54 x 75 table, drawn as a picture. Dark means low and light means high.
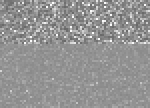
Stripes: none. Grain: fine. Histogram: skewed, a long tail of high values. Seam: horizontal, 40% of the way down, the bottom part calmer. Slope: none.
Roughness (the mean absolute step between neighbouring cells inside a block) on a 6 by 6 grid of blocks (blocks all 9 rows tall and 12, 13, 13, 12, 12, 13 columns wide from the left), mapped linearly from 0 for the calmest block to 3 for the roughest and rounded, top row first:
2 2 3 3 3 2 | 2 3 3 3 3 3 | 1 2 1 1 1 2 | 0 0 0 0 0 0 | 0 0 0 0 0 0 | 0 0 0 0 0 0
